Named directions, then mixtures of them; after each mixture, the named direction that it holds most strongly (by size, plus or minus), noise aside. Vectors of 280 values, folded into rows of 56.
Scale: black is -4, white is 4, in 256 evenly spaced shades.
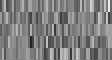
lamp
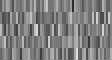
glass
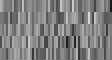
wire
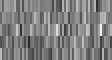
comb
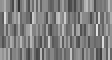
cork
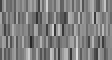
lamp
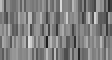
wire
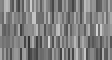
comb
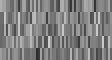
cork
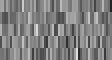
wire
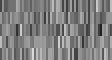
comb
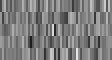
lamp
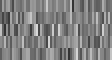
glass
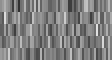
cork
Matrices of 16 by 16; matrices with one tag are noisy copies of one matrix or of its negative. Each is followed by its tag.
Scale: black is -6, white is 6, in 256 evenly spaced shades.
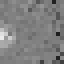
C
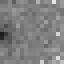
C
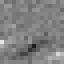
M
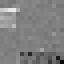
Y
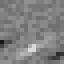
M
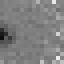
C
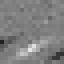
M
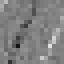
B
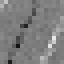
B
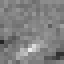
M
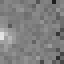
C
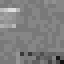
Y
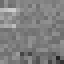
Y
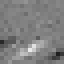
M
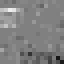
Y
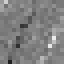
B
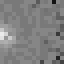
C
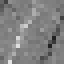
B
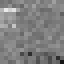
Y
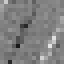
B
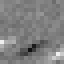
M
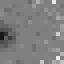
C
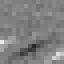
M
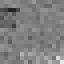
Y
